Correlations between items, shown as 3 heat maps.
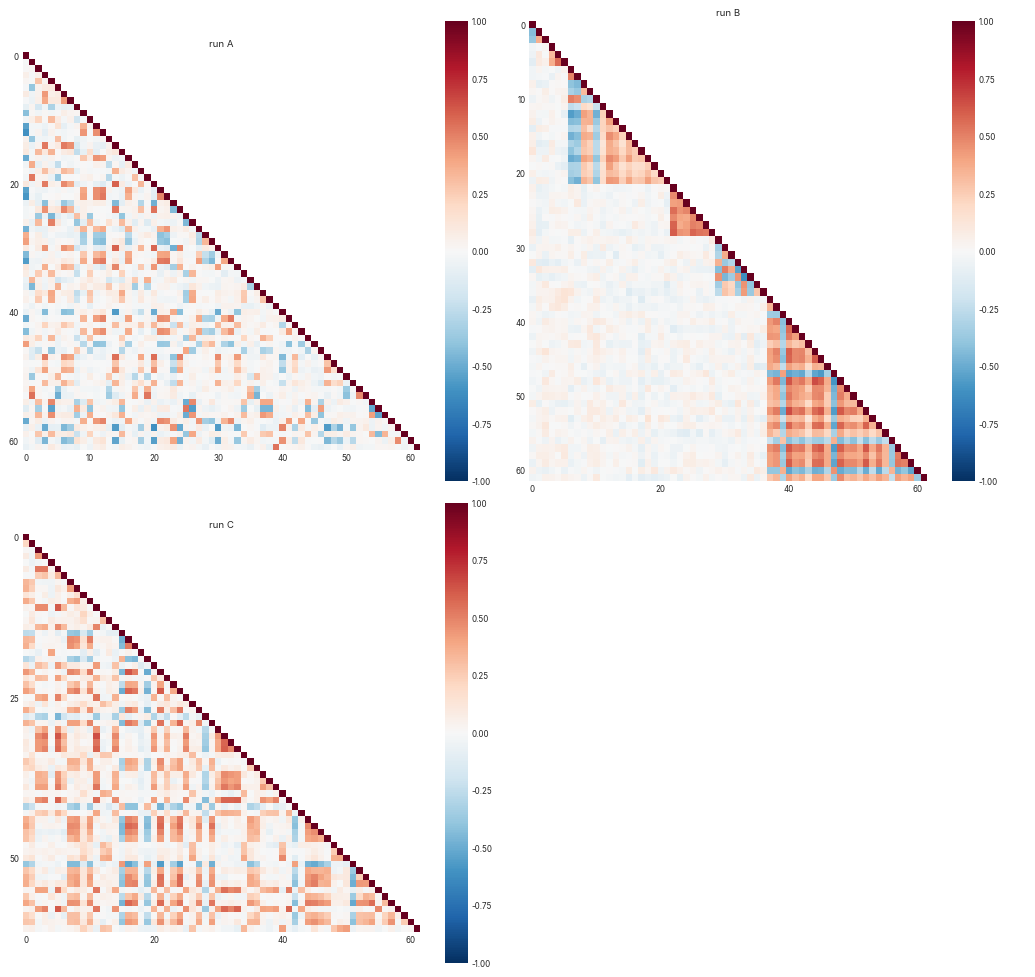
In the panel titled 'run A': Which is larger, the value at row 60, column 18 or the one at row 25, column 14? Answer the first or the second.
the second
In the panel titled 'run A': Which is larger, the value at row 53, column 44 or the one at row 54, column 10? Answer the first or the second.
the second
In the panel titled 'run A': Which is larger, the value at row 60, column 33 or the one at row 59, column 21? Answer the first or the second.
the second
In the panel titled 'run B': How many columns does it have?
62
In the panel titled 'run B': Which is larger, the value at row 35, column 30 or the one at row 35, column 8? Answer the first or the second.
the first
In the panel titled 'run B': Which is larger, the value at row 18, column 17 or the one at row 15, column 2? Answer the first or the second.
the first
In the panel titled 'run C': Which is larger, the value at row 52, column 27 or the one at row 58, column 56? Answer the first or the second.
the first
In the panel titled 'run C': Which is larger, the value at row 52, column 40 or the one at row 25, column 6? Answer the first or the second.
the second
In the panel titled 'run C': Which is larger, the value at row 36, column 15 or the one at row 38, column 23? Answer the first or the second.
the second
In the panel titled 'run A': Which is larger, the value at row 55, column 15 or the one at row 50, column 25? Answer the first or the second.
the second
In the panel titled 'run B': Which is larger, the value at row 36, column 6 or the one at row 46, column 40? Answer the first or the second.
the second
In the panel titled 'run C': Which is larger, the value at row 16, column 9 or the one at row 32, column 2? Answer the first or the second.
the second
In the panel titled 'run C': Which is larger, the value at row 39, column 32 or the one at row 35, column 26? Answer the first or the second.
the first
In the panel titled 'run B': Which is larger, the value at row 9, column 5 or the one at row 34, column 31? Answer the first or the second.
the first
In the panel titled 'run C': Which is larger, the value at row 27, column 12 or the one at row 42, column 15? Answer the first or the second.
the second
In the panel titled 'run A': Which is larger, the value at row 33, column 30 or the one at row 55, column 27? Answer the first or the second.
the first
